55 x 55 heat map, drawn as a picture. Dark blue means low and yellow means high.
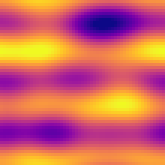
There are no lone odd cells. Stripes running across repeat 3 times from top to bottom. The top left is the ninth with the highest average. No overall slope runs across the table. The top middle is the ninth with the lowest average.
